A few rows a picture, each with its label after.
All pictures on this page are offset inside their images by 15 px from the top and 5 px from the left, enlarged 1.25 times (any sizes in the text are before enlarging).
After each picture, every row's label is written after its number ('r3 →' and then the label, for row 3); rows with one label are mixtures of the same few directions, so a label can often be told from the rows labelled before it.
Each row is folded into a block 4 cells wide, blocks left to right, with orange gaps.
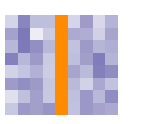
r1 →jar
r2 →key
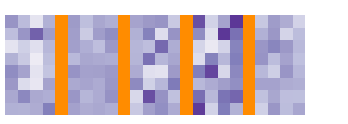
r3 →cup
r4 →jar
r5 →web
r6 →jar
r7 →jar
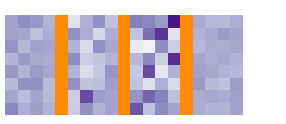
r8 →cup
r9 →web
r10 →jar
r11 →cup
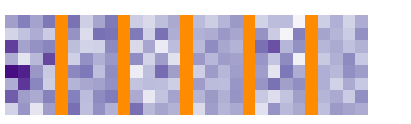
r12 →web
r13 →jar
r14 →web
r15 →cup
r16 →jar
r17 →key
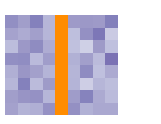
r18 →key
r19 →jar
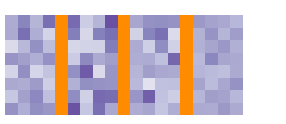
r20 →jar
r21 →jar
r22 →jar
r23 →web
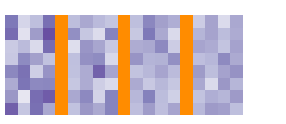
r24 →jar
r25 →key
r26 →jar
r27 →key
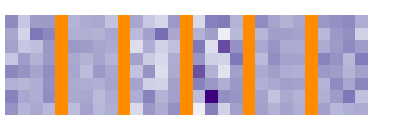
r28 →jar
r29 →jar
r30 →cup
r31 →web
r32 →web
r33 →key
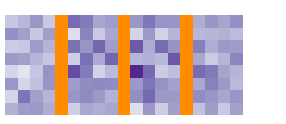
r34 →web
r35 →web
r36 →web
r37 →web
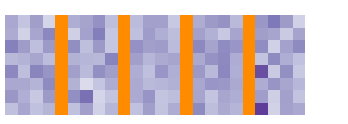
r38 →jar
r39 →jar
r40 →jar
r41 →cup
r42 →cup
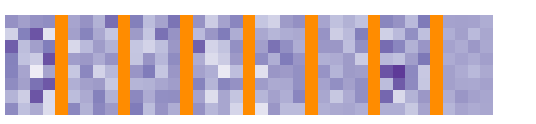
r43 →key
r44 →jar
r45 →jar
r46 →key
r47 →cup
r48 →jar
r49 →web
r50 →web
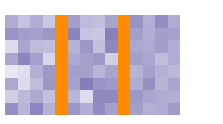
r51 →web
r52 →jar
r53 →key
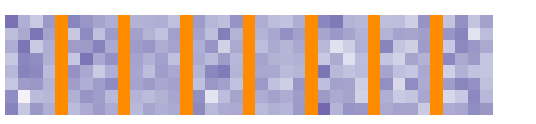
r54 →web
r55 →web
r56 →jar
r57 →web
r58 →cup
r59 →cup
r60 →key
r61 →jar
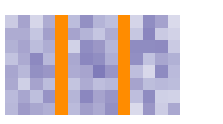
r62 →key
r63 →key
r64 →jar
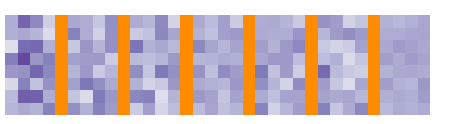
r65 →key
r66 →jar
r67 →jar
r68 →jar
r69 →cup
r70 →cup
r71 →cup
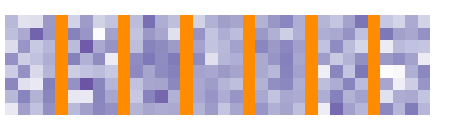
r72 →cup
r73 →jar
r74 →key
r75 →web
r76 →cup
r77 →cup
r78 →web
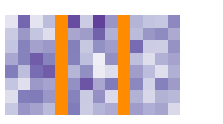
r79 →key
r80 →key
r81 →key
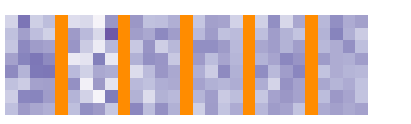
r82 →key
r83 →key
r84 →web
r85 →jar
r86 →key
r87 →jar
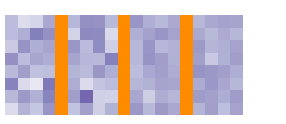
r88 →cup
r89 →jar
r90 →web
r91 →web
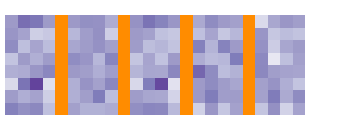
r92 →cup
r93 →key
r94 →cup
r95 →web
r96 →web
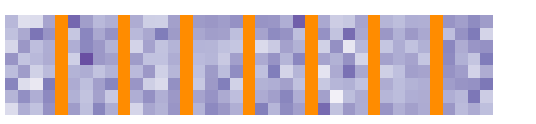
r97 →cup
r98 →web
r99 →cup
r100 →cup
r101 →jar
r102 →web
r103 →web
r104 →key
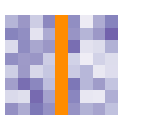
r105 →jar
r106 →key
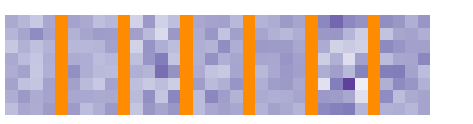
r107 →cup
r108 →cup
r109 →key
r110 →web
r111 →cup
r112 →cup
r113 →web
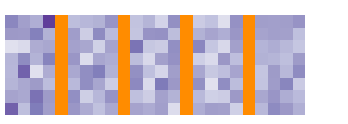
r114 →jar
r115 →web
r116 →key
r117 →key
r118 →cup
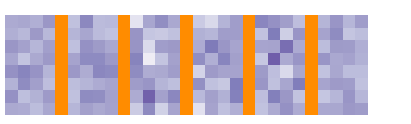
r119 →web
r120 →key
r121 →web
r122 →cup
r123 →web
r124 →jar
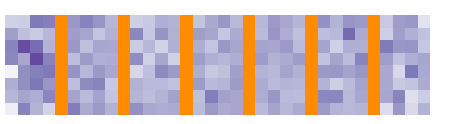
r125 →cup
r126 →cup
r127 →web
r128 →web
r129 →jar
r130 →jar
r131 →jar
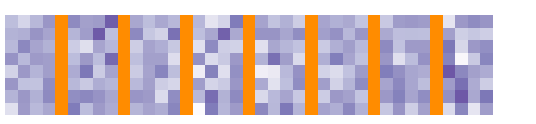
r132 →cup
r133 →jar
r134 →key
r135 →cup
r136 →web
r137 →web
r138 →web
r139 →web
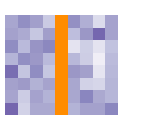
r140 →cup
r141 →cup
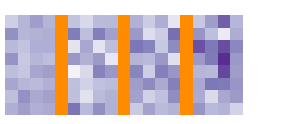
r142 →web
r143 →web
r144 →jar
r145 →cup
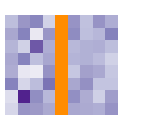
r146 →web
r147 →key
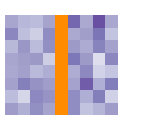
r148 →jar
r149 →key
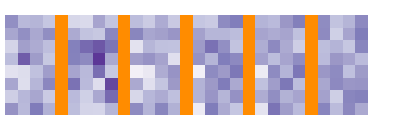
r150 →web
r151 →cup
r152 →web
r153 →cup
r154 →cup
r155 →jar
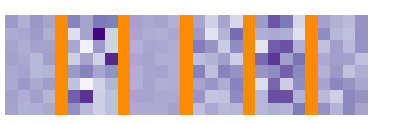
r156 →key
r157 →jar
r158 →key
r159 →jar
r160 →key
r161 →jar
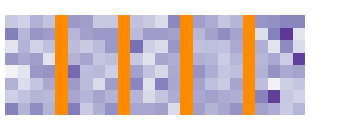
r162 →web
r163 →cup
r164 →key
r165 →cup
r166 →jar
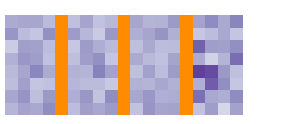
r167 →key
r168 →key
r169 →cup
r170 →web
